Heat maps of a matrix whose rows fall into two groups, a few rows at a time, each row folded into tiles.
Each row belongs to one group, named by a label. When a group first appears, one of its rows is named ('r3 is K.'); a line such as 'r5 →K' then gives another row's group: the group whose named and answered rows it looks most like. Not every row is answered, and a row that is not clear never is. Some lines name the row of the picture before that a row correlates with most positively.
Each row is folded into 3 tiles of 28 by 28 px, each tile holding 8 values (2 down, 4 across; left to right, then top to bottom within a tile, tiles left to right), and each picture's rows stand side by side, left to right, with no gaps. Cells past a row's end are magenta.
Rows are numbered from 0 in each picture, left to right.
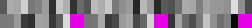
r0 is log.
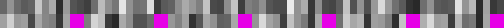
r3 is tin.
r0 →tin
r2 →log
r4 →tin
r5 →tin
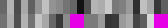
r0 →tin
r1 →log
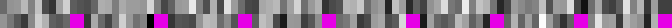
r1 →log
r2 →log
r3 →log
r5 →log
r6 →tin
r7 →tin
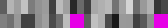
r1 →log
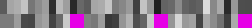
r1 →log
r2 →tin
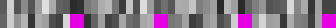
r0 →tin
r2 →log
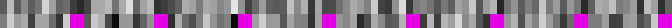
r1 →log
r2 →log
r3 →tin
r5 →tin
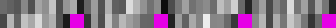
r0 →tin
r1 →tin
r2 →tin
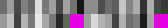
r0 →tin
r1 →tin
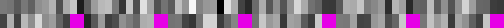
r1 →log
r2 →log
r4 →log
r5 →tin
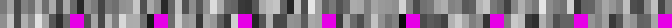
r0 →tin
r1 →tin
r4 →log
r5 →log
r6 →log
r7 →log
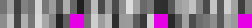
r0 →tin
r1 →tin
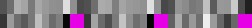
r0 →log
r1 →log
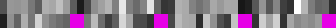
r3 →tin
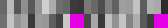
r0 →tin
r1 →tin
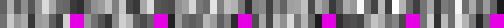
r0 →tin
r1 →log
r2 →log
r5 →tin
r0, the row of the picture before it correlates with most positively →0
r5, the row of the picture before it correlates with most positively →1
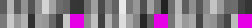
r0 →tin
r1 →tin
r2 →tin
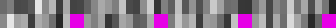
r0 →tin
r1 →log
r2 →tin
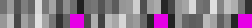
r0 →tin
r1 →tin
